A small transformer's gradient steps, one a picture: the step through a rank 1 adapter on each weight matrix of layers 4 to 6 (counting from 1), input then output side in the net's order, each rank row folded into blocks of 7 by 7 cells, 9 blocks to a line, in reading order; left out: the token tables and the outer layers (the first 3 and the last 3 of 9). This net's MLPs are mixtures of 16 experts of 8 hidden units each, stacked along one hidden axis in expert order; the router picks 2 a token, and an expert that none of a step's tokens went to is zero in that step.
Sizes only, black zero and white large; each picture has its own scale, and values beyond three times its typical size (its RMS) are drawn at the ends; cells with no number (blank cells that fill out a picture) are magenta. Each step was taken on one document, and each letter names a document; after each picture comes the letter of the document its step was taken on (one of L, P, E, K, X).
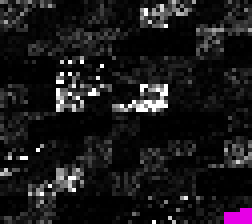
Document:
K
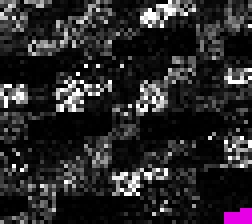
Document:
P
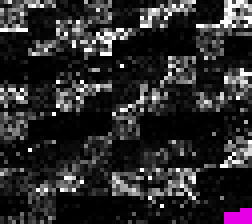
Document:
P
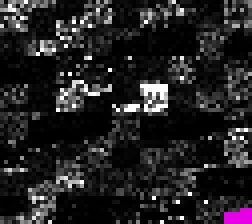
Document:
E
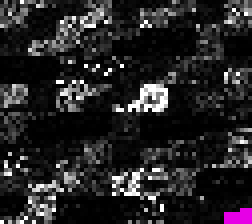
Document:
E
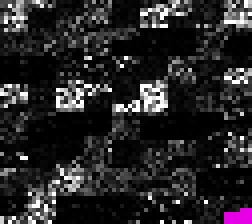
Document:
E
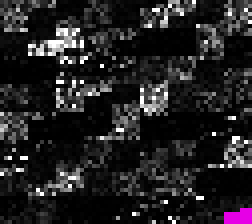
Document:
K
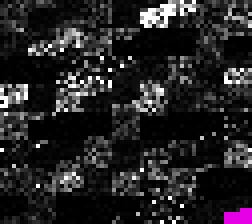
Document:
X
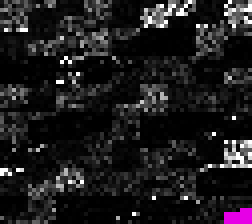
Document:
K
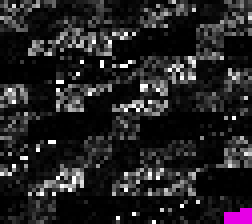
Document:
K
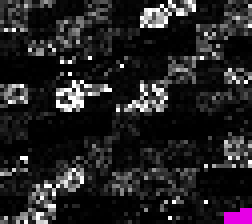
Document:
E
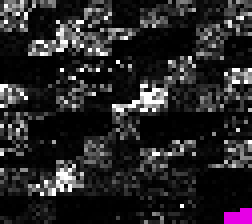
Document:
X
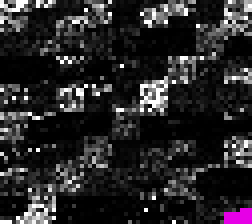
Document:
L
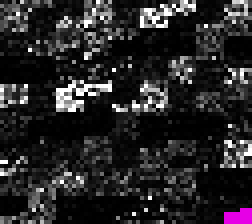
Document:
P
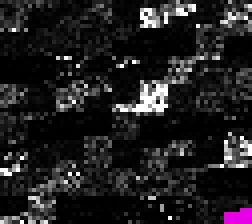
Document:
L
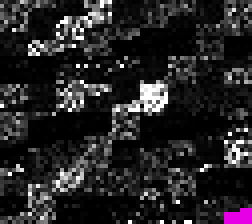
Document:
E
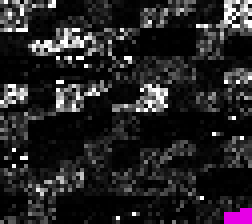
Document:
K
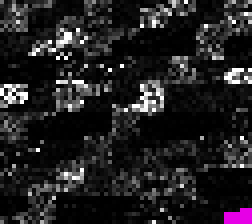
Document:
P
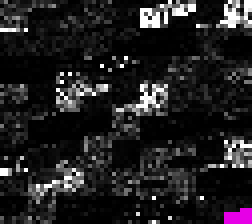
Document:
L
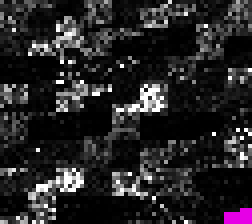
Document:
P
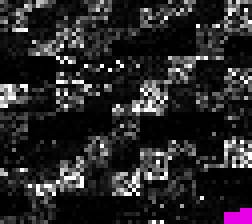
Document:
P
